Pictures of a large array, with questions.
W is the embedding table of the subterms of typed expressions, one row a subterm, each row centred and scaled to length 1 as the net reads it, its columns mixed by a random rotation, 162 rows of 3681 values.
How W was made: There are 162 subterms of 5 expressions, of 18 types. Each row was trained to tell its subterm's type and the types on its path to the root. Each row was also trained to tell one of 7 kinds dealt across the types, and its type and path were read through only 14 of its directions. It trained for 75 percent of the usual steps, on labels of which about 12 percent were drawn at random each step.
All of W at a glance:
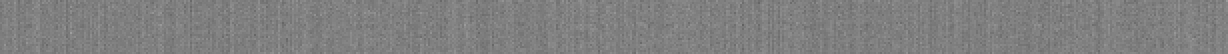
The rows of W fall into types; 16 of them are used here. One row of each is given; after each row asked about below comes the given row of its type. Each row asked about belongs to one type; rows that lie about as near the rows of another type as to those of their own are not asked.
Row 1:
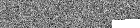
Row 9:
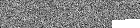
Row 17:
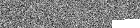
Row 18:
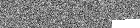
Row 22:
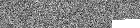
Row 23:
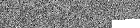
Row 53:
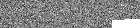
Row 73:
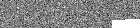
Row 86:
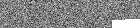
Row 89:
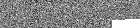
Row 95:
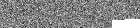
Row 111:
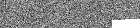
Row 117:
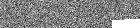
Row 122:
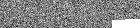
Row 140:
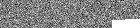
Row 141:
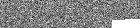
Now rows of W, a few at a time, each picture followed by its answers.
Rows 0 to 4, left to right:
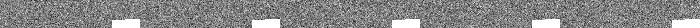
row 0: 86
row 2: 86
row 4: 23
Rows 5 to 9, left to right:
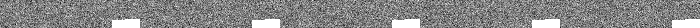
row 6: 1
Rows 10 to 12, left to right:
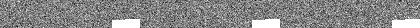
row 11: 89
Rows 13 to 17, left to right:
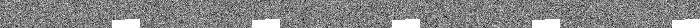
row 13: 122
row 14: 141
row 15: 22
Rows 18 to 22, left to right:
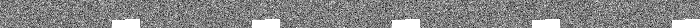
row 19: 23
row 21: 73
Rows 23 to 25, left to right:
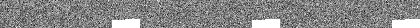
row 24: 111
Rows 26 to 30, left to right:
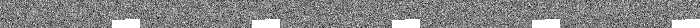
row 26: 53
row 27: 53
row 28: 1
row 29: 86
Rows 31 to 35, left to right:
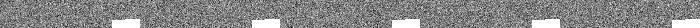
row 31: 122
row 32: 95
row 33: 140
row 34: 73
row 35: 73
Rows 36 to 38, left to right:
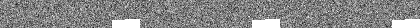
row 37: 18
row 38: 117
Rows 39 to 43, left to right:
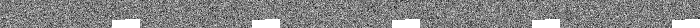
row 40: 95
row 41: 140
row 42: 53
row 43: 1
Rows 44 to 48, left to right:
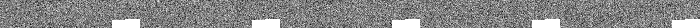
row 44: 89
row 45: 86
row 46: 89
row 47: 117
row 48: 117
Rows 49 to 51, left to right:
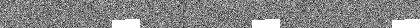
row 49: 18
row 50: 23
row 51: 95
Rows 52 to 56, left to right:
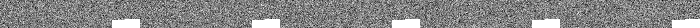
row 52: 53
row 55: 117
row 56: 9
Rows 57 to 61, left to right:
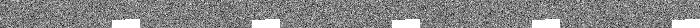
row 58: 22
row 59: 22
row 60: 23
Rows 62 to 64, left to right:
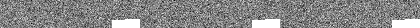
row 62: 9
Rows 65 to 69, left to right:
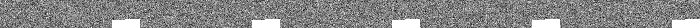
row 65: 17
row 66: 140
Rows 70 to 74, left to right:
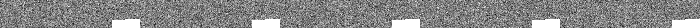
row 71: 117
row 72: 86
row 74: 89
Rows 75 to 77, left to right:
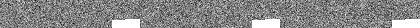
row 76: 23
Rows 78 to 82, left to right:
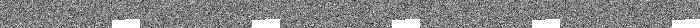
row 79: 22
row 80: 122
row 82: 111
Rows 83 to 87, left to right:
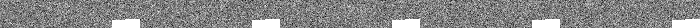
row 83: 122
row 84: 73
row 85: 89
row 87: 23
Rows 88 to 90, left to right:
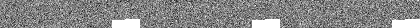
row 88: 117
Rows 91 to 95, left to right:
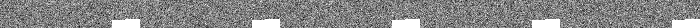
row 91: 22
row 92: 17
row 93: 22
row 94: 73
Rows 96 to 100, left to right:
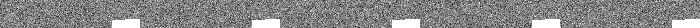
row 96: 22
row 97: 111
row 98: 53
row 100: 95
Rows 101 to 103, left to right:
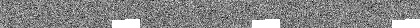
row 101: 140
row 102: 23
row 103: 141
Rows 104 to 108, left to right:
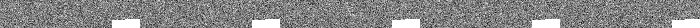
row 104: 1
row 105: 122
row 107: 122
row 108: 95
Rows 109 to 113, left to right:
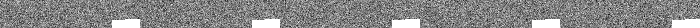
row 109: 17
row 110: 95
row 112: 86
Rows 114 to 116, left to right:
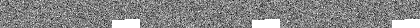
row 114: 140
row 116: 140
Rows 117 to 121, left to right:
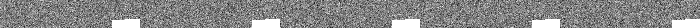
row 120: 122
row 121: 53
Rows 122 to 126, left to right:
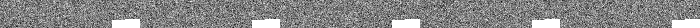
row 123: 140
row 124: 1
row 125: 95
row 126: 53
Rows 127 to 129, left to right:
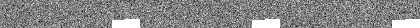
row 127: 117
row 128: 141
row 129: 86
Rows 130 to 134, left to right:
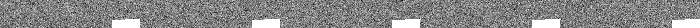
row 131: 23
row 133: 17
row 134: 17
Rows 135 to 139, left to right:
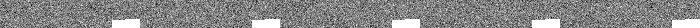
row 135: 18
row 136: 140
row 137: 17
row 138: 9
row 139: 89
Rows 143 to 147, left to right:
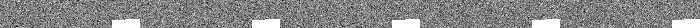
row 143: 86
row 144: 18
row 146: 23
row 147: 17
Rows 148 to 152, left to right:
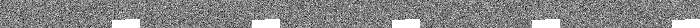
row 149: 117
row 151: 22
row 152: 95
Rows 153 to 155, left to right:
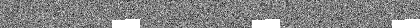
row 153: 9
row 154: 86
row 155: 117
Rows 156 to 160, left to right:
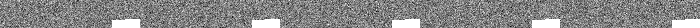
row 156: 111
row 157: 95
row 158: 18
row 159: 22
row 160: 140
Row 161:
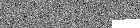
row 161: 141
